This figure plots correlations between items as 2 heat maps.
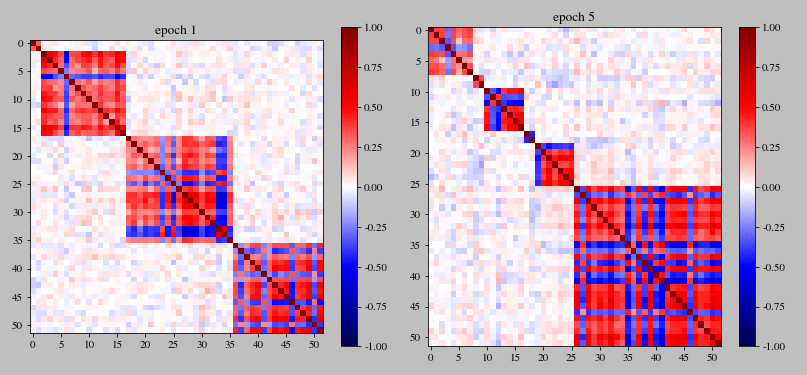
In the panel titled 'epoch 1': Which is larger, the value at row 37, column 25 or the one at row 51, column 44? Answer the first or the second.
the second
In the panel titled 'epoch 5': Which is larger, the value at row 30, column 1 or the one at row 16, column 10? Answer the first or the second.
the second
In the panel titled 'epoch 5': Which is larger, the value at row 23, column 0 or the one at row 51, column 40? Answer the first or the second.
the first
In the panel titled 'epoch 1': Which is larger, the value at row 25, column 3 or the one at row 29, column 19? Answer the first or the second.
the second
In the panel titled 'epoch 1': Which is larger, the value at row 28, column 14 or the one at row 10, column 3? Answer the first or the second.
the second
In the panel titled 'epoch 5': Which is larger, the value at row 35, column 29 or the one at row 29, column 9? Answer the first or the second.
the second
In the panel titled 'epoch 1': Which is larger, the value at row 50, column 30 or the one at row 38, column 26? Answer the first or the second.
the second
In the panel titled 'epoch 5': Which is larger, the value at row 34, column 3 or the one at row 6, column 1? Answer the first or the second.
the second
